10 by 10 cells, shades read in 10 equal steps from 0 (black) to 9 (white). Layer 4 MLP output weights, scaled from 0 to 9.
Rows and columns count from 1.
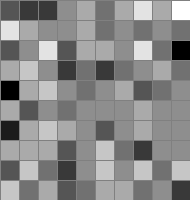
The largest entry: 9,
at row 1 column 10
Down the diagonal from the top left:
3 6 8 2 4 5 5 2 4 2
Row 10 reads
7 4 6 3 4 6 6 4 5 2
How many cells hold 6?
22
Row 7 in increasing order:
1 3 5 5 5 5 6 6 6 7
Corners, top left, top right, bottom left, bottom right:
3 9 7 2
